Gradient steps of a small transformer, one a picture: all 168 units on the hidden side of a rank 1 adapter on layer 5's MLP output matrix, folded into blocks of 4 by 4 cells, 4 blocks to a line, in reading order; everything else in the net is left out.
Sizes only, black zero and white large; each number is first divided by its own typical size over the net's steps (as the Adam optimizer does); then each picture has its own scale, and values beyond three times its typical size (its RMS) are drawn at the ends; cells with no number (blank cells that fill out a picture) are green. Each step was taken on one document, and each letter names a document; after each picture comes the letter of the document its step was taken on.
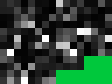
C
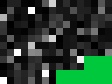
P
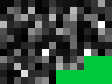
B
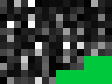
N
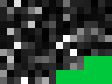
C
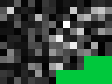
B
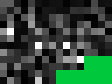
N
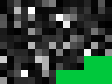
P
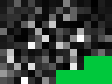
C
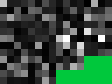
B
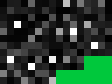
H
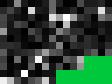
P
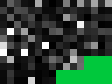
H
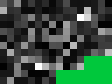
B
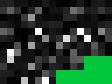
C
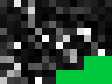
C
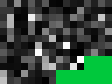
N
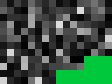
N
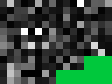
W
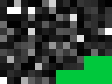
P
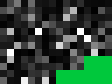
C
